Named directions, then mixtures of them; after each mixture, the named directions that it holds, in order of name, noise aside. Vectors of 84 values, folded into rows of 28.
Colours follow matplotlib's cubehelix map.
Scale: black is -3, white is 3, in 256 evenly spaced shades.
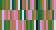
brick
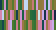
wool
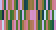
wool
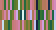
brick, wool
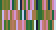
brick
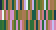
brick, wool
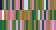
brick, wool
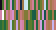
brick, wool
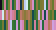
brick, wool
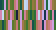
wool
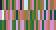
brick, wool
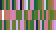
brick, wool
